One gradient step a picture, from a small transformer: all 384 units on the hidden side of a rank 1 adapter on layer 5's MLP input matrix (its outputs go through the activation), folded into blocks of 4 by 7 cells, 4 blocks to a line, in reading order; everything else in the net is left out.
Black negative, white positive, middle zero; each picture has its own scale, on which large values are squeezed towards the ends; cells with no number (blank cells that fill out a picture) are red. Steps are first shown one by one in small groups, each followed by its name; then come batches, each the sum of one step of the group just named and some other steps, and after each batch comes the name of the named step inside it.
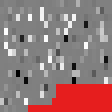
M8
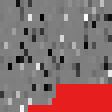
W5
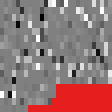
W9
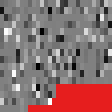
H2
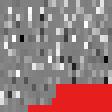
W9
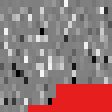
M8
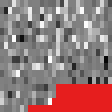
H2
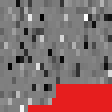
W5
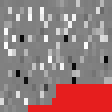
M8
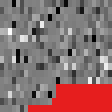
H2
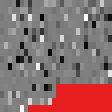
W5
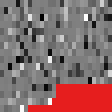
W5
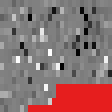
H2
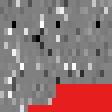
H2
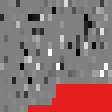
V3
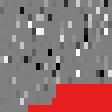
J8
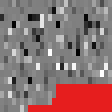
V3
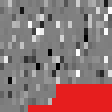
J8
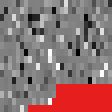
V3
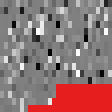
J8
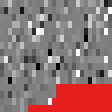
J8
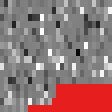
V3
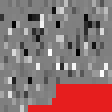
V3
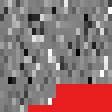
V3
